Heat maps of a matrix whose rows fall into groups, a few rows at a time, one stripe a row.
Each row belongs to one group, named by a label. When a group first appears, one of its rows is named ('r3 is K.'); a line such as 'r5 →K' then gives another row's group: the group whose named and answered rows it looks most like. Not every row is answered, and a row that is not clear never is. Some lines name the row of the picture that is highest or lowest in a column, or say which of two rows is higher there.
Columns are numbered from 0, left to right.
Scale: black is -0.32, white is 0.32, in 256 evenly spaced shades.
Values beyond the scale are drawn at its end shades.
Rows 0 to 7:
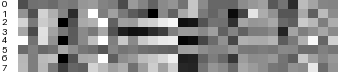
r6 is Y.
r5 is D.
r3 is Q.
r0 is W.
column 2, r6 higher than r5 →Yes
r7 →Y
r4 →Y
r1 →Q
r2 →Y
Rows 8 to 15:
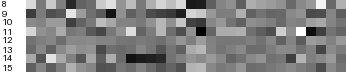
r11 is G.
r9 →D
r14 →Q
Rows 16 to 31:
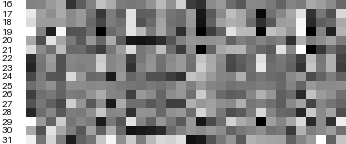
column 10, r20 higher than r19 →No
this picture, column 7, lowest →19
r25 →W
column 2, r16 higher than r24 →Yes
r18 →G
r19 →G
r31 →Y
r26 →W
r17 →G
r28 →W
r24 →D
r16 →Y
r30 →Q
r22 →W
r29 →G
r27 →D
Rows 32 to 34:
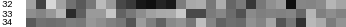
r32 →Q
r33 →Y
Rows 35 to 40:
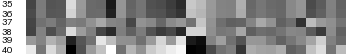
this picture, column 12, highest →40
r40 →Y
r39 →Y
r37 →W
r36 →D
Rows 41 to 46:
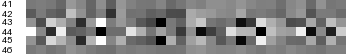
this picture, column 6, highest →45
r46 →D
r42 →D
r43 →Q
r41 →D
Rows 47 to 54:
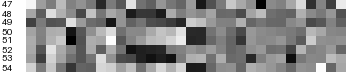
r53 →Q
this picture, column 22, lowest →53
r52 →Q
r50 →Y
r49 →D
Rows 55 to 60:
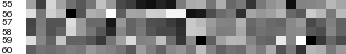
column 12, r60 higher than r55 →Yes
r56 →Y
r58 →D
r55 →Q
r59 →G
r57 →D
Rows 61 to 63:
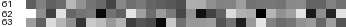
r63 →Q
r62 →G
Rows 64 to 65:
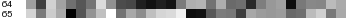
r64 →Q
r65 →Y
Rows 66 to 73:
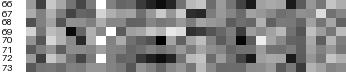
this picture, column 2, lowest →73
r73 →W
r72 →Q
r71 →W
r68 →W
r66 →Q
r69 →Y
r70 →Q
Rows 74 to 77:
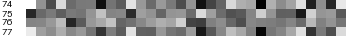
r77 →G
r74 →G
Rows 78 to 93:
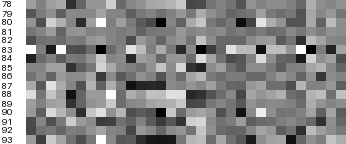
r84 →W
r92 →W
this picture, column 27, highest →83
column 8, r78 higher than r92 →Yes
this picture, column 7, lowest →83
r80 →Q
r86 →D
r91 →D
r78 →Y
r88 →Y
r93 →Q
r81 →W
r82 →W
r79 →W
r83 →G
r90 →Q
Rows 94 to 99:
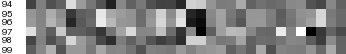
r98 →D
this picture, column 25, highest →97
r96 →Y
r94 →D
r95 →Y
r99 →W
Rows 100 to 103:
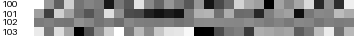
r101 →Q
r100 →G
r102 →D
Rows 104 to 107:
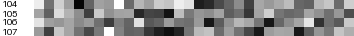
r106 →G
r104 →Y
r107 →Q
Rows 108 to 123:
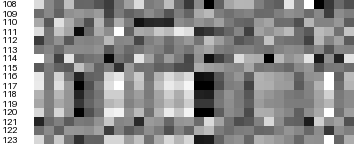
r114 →G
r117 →Y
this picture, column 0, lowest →121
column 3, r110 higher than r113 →Yes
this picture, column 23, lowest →114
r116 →Y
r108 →G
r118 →Y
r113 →D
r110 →Q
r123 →Y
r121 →W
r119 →Y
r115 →D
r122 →D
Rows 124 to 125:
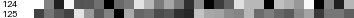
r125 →D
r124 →G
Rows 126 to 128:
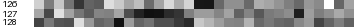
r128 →D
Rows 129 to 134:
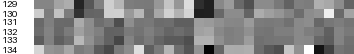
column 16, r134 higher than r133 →No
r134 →G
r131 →D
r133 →D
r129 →Y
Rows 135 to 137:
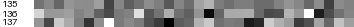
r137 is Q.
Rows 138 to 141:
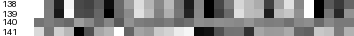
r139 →G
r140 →D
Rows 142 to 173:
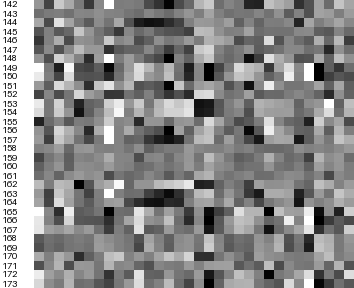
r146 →W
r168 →W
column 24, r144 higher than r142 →No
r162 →Y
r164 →Q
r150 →G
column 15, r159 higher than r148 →Yes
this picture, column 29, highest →153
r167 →G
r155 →W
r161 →D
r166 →G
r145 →D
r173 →G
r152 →D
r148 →Q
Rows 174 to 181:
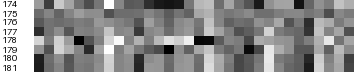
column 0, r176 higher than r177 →Yes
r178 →Y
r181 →W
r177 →W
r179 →Q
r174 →Q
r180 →W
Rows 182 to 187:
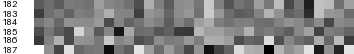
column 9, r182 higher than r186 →No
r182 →W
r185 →D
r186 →W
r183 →W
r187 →G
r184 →D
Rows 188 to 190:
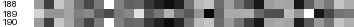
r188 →Q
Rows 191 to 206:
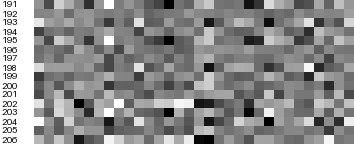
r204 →G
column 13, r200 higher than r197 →No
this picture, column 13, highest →206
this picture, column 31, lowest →201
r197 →D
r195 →Q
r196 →D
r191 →Q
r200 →D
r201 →W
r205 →D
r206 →Y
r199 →W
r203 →Q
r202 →Y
